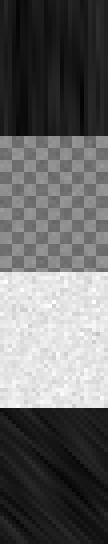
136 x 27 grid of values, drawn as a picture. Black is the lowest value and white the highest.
It is made of 4 by 1 panels. Panel 1,1: very low, streaked downward, faint in contrast. Panel 2,1: middling, checkered. Panel 3,1: very high, fine-grained, faint in contrast. Panel 4,1: very low, slanting down to the right, faint in contrast.
